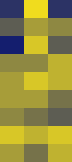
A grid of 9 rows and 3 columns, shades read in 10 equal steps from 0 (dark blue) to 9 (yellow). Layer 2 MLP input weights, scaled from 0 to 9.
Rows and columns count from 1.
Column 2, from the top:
9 6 8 5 8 6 4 7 4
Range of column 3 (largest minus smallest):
7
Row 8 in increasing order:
7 8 8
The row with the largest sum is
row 8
